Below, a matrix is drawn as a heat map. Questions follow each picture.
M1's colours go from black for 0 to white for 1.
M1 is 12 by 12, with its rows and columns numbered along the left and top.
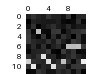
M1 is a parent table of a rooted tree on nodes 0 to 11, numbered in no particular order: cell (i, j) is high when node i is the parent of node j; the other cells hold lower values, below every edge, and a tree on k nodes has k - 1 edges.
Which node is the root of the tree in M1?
6
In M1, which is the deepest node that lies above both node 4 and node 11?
9
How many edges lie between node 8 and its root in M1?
1
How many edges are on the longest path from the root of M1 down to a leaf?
3
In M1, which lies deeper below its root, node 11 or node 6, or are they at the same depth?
node 11
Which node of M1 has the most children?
9
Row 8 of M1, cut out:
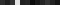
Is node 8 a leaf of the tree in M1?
no
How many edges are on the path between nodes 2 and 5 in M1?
5
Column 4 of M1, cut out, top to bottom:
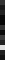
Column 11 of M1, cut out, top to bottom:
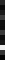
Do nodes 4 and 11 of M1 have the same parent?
yes
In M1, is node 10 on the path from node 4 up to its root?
no
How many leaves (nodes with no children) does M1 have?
7
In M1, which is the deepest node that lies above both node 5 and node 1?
10
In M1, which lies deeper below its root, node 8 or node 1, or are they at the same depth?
node 1
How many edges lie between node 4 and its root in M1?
2
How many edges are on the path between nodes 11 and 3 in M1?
4
